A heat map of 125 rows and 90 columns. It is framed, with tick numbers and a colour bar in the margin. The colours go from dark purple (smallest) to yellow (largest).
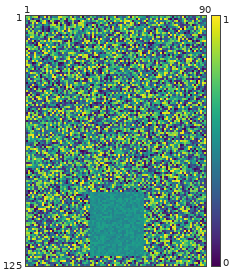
On average the colour sits 50% of the way up the scale. No regular stripes run through it. The bottom middle is the smoothest part. No single row or column stands out from its neighbours. An odd patch, calmer than its surroundings, sits in the bottom middle. Fine speckle covers the field.
